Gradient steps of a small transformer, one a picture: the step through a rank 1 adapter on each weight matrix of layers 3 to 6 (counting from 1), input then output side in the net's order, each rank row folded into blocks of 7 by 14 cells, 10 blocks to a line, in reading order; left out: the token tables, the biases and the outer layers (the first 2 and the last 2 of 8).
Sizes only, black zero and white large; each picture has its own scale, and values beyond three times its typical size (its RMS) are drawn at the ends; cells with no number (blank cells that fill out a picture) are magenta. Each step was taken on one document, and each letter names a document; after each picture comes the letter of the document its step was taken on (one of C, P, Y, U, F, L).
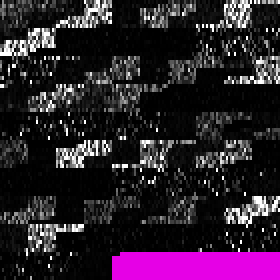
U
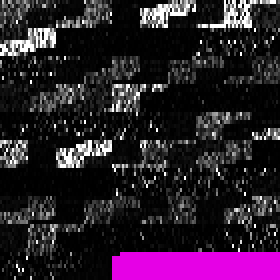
U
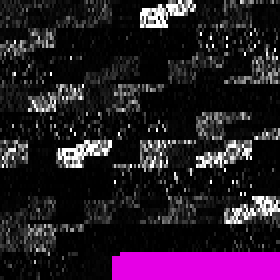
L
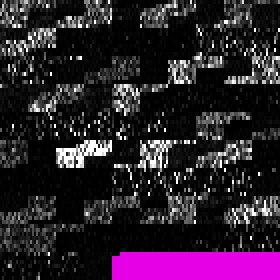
L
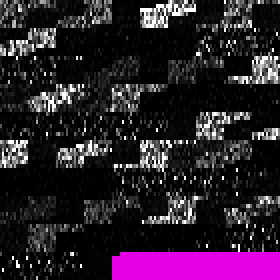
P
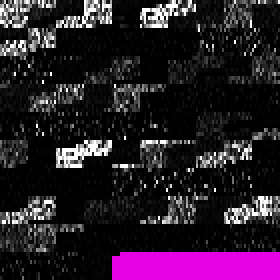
L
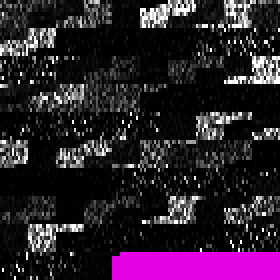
U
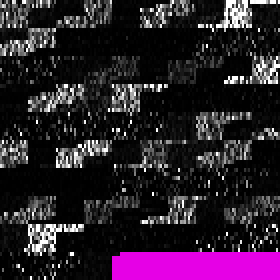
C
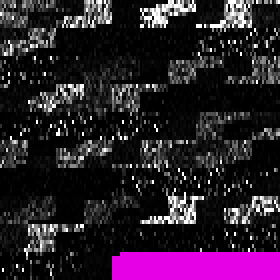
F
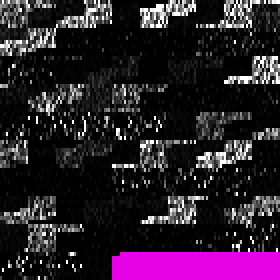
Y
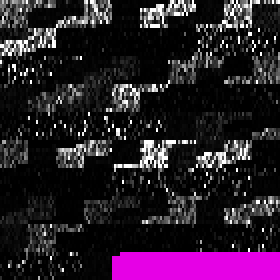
Y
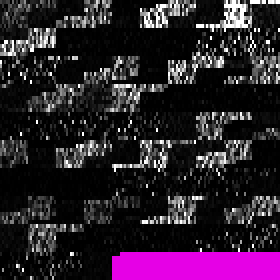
C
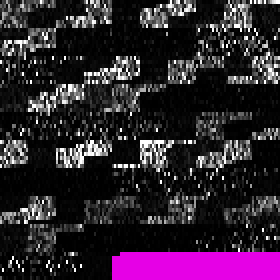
P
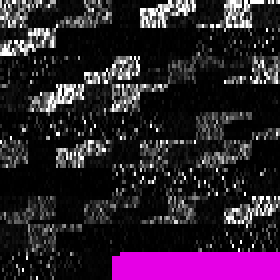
U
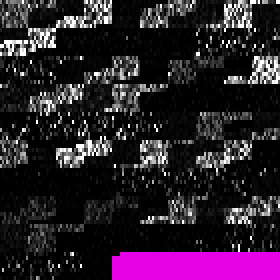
P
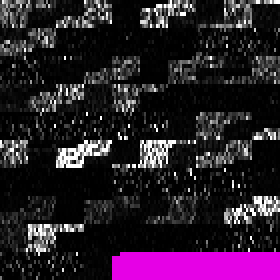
L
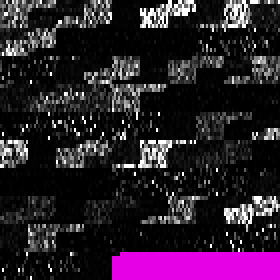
U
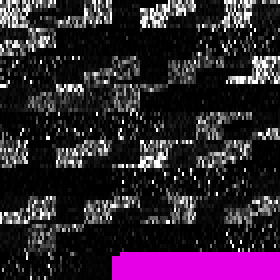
U
